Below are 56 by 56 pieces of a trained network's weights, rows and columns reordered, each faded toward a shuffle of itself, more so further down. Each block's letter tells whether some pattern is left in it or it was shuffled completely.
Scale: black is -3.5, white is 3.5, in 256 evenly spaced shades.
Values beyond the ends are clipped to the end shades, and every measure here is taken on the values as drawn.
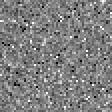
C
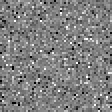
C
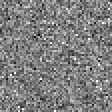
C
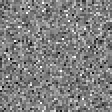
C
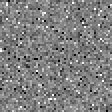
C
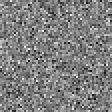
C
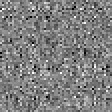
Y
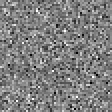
C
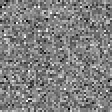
C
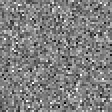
C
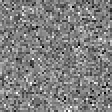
C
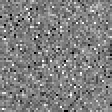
C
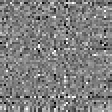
Y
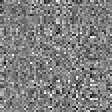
Y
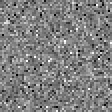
C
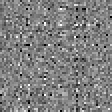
Y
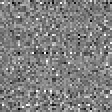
Y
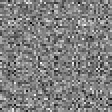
Y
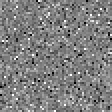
C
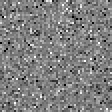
C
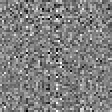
Y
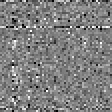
Y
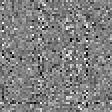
Y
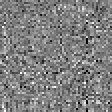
Y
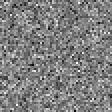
C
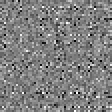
Y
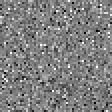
C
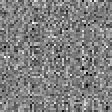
Y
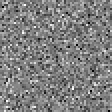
C
